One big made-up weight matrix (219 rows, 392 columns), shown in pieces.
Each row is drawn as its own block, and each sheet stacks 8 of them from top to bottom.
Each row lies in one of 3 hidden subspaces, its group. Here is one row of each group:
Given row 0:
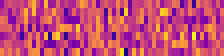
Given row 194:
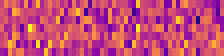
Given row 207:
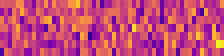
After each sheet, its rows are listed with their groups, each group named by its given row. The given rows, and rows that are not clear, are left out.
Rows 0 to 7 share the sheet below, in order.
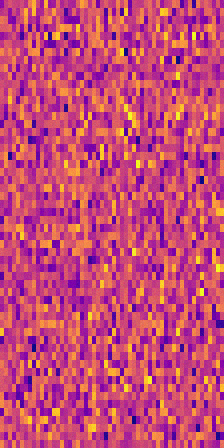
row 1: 194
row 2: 194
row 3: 207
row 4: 207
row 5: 207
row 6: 0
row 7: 207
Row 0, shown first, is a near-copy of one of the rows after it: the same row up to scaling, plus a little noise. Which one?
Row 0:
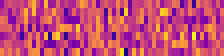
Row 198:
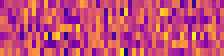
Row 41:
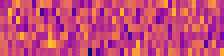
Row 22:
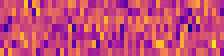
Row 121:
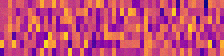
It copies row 198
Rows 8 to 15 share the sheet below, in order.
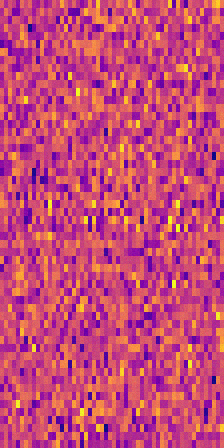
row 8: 194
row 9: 194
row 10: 0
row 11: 0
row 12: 0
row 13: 194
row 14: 0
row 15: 194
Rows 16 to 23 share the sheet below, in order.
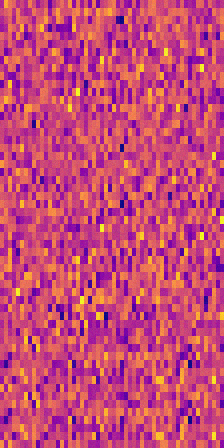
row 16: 194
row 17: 207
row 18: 0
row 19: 0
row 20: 207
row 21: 194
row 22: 0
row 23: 0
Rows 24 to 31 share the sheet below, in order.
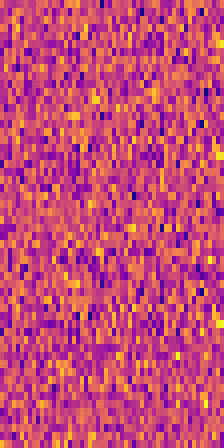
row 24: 207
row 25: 194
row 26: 207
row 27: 207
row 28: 194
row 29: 207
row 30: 194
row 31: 0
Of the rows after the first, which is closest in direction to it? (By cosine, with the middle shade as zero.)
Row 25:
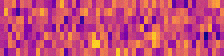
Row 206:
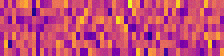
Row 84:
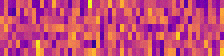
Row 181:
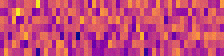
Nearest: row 84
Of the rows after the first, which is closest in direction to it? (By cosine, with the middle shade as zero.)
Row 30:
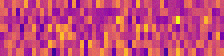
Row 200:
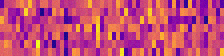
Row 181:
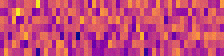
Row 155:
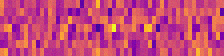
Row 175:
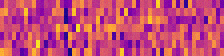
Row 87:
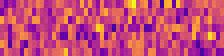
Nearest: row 155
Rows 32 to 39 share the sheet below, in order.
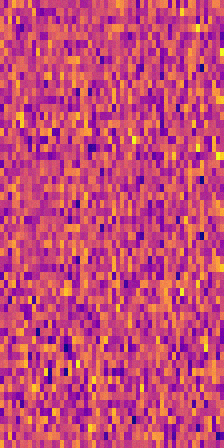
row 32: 0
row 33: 207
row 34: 207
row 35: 207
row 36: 207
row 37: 0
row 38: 0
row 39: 207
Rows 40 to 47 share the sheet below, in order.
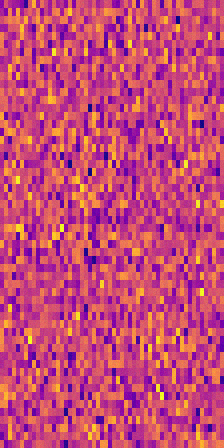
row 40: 194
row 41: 0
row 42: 207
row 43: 194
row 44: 207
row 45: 207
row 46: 0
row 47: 194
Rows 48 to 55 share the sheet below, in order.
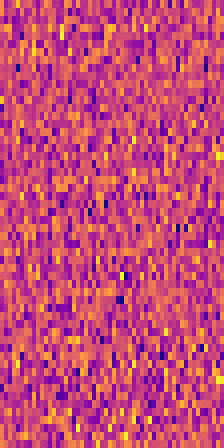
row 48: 194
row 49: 0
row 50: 207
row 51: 194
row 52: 0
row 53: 194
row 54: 207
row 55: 194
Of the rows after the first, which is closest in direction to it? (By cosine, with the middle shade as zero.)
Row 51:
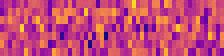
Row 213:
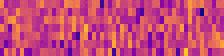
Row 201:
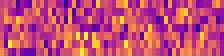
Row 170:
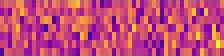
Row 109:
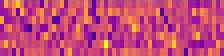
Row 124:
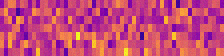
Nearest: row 109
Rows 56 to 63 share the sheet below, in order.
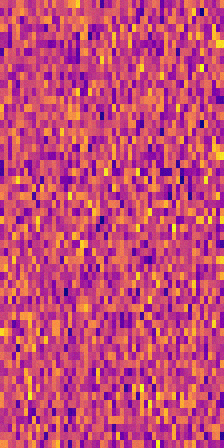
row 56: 207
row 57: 207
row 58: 207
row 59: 0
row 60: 194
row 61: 0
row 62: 0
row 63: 0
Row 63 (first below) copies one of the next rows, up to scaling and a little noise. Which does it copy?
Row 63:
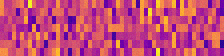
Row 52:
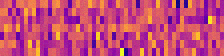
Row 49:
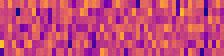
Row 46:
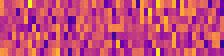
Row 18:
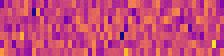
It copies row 46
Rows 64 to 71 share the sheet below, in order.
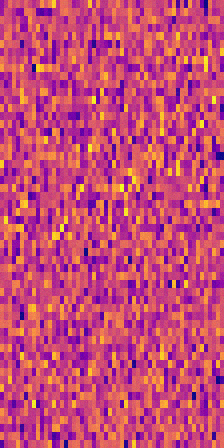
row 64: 0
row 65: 0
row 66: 207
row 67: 194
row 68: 207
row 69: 194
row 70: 207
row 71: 0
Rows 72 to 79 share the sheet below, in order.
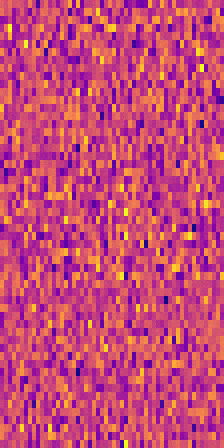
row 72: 194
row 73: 207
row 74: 207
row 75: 194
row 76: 0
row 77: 194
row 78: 194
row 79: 0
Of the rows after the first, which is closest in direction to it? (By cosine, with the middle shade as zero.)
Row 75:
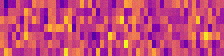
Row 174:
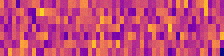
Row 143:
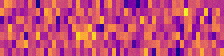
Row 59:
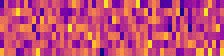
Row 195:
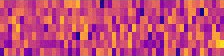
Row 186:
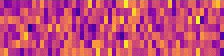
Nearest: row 186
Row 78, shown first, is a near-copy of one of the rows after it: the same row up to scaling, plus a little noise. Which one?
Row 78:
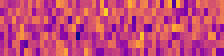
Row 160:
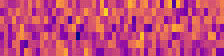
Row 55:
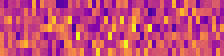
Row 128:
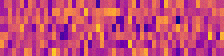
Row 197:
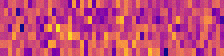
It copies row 160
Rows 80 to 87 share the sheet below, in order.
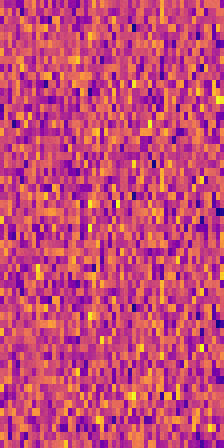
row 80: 207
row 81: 207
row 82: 0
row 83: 207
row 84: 0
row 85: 207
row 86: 207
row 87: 194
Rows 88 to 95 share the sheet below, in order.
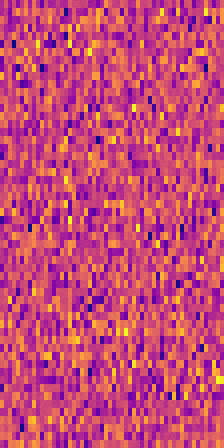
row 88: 0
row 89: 0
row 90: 194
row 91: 0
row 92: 0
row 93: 194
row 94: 207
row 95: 194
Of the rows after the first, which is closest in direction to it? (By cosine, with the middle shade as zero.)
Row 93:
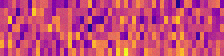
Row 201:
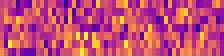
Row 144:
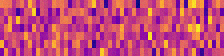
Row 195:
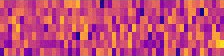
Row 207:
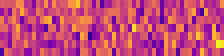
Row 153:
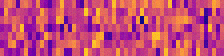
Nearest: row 201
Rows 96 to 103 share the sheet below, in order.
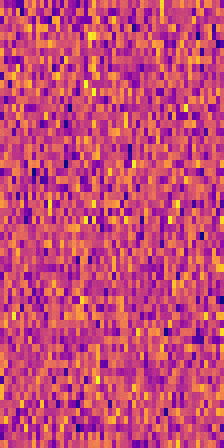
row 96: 207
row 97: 207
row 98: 0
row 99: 0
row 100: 207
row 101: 194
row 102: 0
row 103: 194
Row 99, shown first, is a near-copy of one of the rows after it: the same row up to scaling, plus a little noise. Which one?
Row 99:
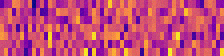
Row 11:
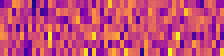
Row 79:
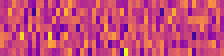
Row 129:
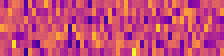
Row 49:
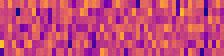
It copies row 11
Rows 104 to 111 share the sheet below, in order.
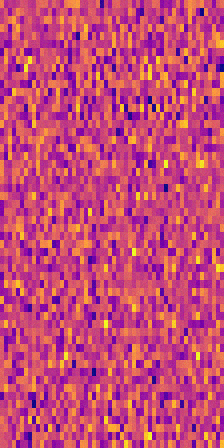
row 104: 207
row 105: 0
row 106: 194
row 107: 194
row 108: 207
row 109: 207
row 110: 194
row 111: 0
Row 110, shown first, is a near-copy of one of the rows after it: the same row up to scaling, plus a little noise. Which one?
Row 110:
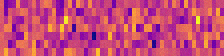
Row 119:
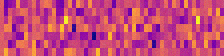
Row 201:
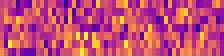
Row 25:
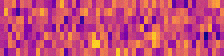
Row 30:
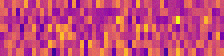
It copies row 119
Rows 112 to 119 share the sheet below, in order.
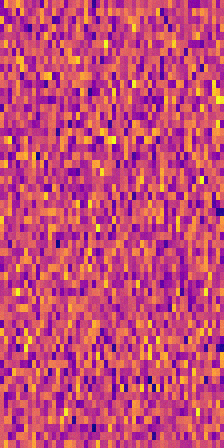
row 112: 207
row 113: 207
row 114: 194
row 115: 207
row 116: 194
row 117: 0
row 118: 0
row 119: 194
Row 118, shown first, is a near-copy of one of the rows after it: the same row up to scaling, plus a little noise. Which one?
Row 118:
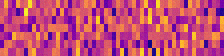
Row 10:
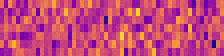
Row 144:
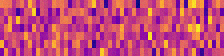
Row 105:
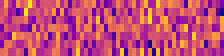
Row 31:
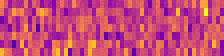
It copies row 105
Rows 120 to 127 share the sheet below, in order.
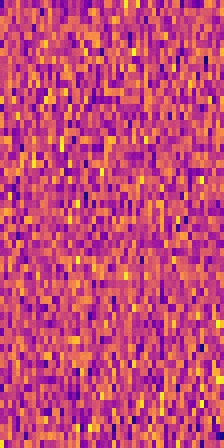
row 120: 0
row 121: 0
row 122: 194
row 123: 207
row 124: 194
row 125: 207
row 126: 207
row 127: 207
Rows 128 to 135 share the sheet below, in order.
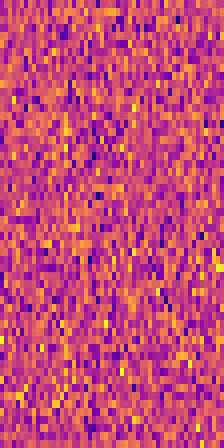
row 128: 194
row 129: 0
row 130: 0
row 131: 194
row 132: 207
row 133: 207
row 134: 0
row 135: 207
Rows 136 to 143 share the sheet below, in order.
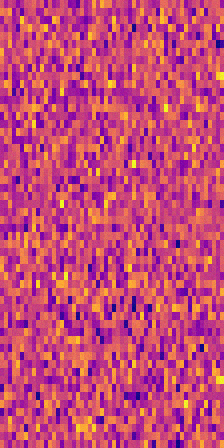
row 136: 207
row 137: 194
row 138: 0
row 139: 194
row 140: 194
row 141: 194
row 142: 207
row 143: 194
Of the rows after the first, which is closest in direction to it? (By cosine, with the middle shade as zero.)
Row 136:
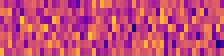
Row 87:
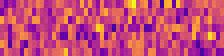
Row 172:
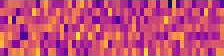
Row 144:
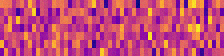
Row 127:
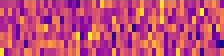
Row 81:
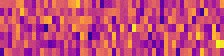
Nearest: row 127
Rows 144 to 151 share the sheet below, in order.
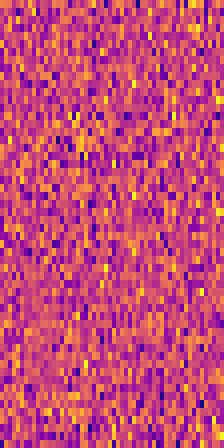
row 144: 0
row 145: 207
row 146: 194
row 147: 207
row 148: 207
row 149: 207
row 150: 207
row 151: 207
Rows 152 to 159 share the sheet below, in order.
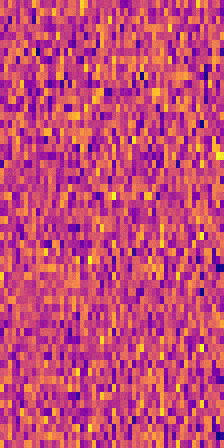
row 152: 0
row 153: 194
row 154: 207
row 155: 194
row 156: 207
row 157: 207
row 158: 207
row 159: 207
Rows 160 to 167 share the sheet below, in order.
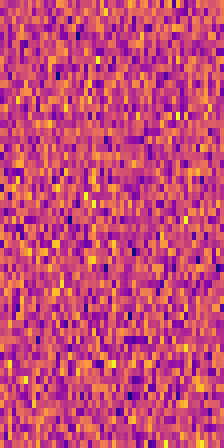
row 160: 194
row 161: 194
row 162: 0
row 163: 207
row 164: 207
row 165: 207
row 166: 194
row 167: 194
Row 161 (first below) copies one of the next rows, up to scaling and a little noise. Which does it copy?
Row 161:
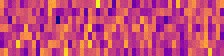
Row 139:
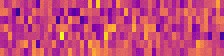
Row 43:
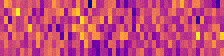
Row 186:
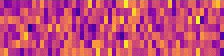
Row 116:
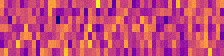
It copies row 116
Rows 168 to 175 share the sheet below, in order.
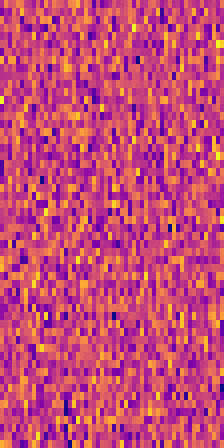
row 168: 207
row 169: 0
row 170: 207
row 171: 0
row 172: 194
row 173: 0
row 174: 0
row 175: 0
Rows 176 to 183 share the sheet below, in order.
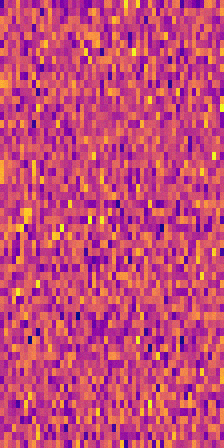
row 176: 0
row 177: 0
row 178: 0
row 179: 0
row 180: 207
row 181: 194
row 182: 0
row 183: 0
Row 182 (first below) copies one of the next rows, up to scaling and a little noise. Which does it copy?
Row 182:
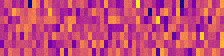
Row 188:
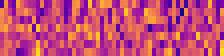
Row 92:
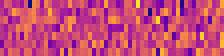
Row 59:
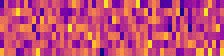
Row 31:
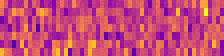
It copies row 92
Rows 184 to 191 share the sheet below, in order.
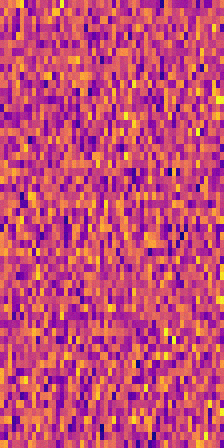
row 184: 207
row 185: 207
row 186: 194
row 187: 194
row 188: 0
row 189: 194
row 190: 194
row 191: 194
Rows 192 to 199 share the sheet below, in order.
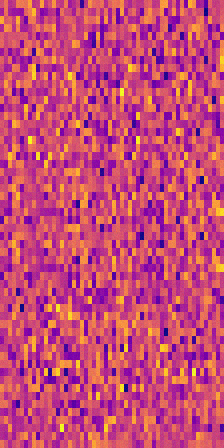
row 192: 0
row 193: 0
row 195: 207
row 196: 207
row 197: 194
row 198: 0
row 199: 194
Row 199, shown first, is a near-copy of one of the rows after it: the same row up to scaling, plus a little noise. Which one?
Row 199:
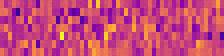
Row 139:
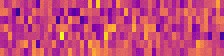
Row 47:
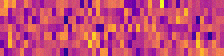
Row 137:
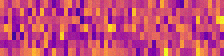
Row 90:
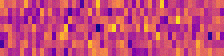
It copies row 139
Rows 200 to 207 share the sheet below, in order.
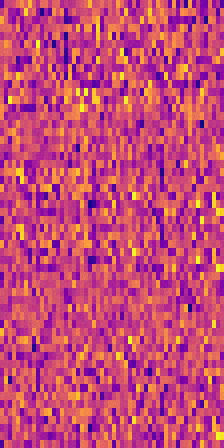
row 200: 0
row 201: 194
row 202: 207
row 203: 207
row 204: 207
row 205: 0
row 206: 194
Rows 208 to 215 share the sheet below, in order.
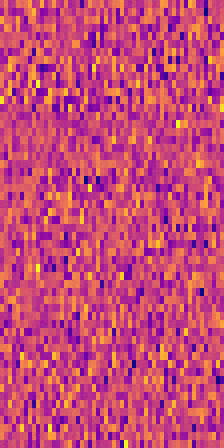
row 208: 0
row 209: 0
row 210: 194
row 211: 194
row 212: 0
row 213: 207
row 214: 207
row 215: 0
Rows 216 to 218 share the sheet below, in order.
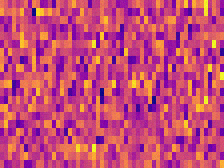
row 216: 0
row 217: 194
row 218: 194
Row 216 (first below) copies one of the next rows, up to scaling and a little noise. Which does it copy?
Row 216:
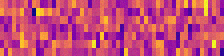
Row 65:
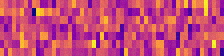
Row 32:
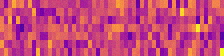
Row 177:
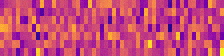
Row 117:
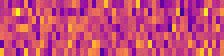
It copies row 65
